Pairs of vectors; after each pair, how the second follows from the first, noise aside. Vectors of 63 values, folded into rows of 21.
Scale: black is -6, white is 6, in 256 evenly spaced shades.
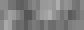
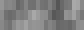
reversed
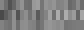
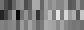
scaled up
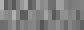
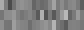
wrapped around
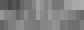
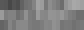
copied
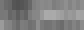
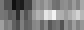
scaled up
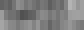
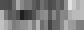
scaled up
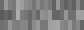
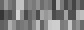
scaled up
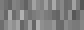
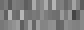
copied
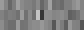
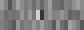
copied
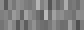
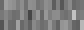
wrapped around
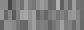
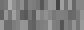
negated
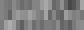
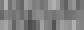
wrapped around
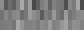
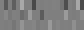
partly zeroed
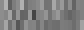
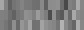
reversed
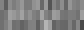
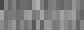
reversed
